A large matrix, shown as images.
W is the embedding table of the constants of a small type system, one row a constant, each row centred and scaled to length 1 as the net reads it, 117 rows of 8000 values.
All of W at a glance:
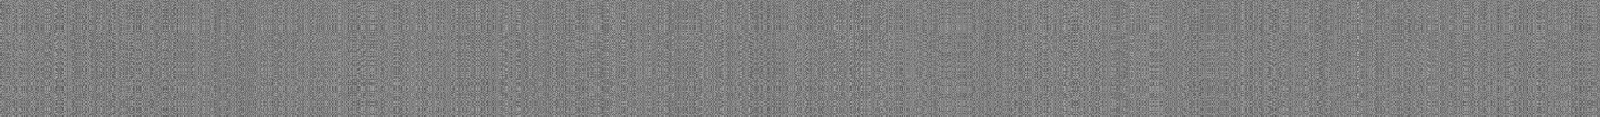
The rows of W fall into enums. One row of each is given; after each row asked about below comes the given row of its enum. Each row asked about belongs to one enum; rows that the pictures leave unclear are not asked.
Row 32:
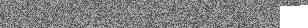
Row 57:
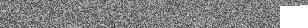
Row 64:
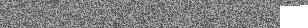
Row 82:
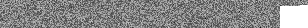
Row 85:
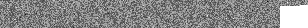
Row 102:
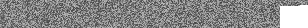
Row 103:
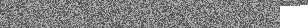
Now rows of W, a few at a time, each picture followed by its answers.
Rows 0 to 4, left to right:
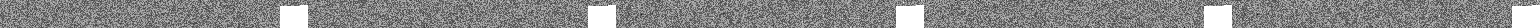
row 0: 32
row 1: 64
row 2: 85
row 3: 82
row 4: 85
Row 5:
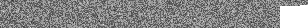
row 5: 57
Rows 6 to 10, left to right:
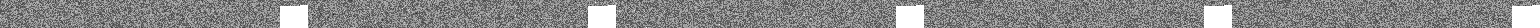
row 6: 103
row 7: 85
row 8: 57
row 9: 64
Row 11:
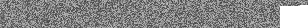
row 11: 102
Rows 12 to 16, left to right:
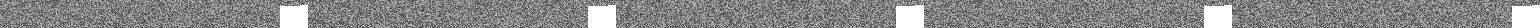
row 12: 64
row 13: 57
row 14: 85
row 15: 64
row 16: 103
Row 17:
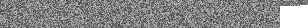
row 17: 103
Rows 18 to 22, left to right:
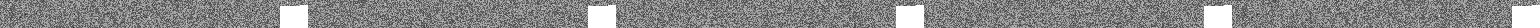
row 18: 85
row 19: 64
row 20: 32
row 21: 32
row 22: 85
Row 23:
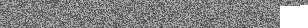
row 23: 64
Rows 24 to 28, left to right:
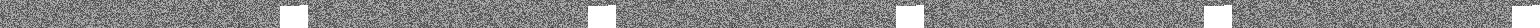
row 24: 32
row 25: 103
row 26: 64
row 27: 103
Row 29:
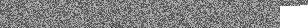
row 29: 103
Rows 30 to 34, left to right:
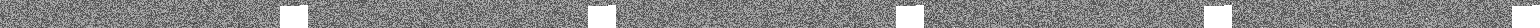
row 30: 32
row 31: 64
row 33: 57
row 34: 57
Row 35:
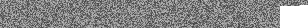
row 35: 32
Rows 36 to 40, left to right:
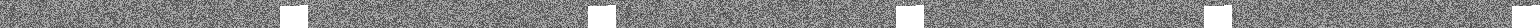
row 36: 85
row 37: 82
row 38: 85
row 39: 64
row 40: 32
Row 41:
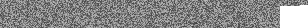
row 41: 32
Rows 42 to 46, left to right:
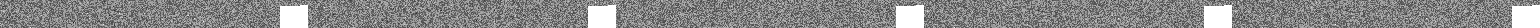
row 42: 57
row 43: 85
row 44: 102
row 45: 57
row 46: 57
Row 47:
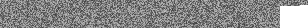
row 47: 32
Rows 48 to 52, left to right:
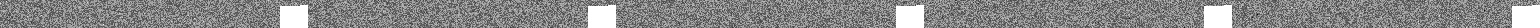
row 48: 57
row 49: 103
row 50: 64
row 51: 82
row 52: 85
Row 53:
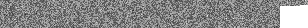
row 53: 85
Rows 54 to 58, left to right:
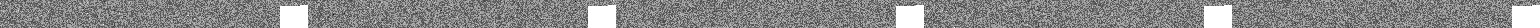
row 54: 57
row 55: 85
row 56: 102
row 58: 64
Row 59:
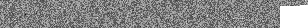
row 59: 85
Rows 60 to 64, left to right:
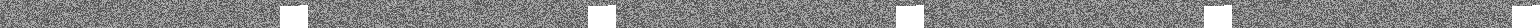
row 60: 102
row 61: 57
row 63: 103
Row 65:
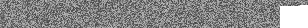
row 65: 102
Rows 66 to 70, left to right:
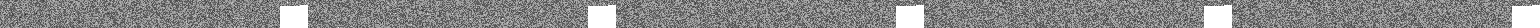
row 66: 85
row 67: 57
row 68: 103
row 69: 103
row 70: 103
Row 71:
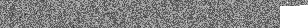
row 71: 85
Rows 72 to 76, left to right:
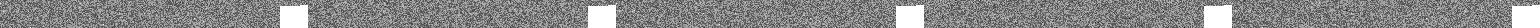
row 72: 57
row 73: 103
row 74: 57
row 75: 82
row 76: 57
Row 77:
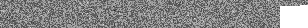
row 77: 57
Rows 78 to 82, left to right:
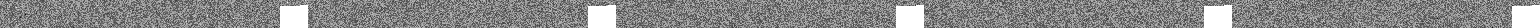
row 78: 85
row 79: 102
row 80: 64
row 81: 103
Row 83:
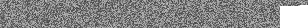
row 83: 102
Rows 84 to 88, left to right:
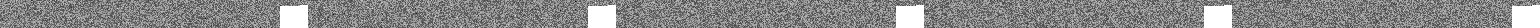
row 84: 82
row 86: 103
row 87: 103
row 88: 64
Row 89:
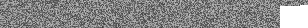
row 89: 64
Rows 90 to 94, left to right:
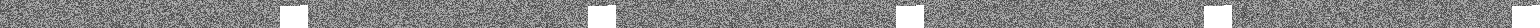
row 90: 103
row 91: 32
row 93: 82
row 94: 85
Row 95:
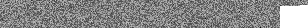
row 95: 82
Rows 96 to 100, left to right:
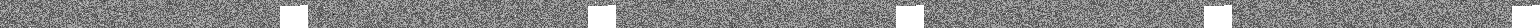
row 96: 57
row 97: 85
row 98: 64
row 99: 57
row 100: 103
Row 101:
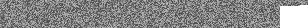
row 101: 102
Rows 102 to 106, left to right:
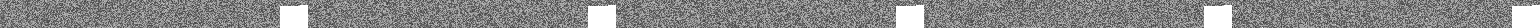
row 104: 103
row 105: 102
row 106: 57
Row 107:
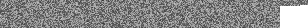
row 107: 103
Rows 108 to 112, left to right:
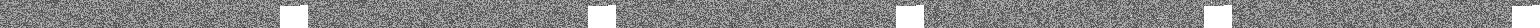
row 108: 64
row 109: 64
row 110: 64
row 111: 85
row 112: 103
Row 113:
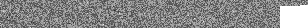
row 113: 57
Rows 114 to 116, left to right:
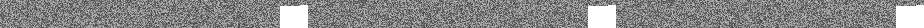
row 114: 32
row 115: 64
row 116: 64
